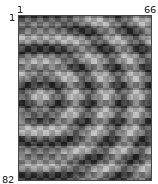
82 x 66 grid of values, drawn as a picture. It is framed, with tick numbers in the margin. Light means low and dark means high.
No overall slope runs across the table. Rings spread out from the middle left. Stripes running across repeat 9 times from top to bottom. The ninth with the lowest average is the centre.
